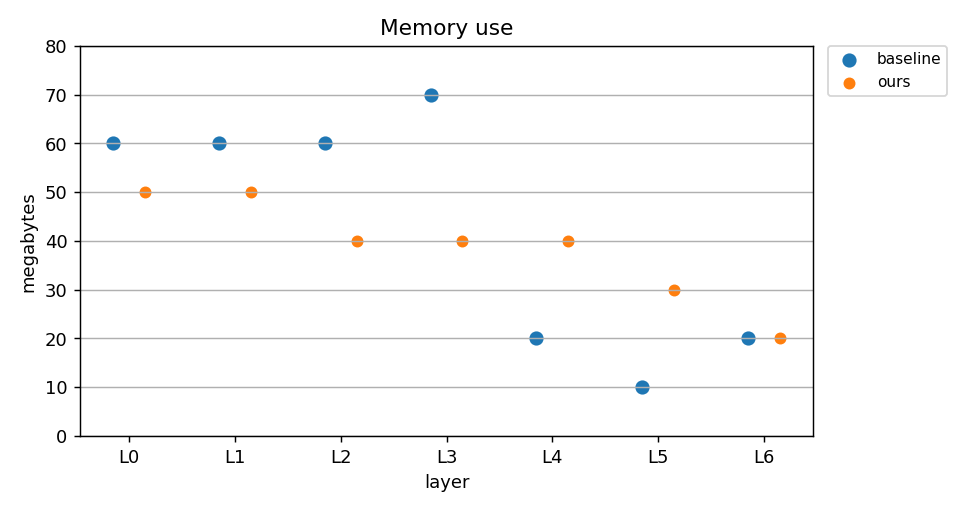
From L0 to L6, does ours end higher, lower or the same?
lower
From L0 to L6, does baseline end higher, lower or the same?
lower
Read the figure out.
Title: Memory use
x-axis: layer, ticks L0 L1 L2 L3 L4 L5 L6
y-axis: megabytes, ticks 0 10 20 30 40 50 60 70 80
Legend: baseline, ours
Values:
baseline: 60 60 60 70 20 10 20
ours: 50 50 40 40 40 30 20
